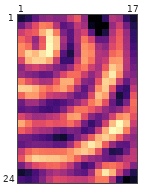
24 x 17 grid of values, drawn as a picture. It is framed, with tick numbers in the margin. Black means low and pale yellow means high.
The top left is the ninth with the highest average. Rings spread out from the top left. The ninth with the lowest average is the top right. There is no overall slope. Neither half mirrors the other.
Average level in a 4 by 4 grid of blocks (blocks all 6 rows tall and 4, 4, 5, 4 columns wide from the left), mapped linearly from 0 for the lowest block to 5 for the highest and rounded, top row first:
4301 | 5343 | 1035 | 2440
